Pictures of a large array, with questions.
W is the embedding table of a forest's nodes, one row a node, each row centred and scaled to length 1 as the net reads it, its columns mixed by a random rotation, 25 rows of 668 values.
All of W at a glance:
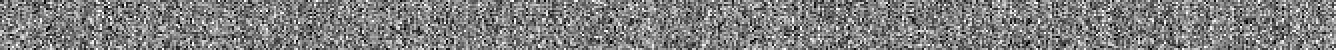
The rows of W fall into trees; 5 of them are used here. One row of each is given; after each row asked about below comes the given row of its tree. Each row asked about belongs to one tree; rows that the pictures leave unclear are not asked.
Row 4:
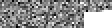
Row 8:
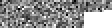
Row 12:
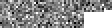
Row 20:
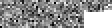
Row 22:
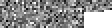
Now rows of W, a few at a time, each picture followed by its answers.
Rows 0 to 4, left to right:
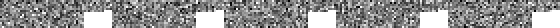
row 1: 8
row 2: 22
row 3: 8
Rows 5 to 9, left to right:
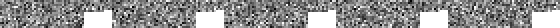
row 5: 12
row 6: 8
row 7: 12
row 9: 20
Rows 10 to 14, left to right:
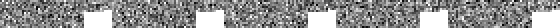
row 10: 20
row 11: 20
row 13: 4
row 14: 4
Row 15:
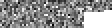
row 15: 22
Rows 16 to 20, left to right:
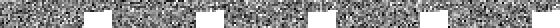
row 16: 12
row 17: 4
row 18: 8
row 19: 4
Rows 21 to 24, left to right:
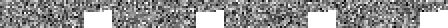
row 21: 20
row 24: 8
